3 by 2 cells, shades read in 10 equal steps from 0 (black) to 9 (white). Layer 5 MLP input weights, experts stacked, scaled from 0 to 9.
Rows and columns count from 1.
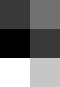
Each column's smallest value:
0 2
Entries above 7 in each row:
0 0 1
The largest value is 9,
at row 3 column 1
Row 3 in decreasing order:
9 7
